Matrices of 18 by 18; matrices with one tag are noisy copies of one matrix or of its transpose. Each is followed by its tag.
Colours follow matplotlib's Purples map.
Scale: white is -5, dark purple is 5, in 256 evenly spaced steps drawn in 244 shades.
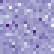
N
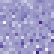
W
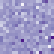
W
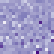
W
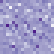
N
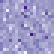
N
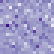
N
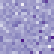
W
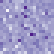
N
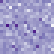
N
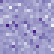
N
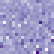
W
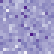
N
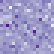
N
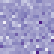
W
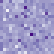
N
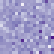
W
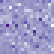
N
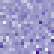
W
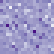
N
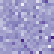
W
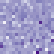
W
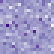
N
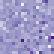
W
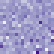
W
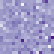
W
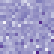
W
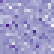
N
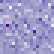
N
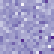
W
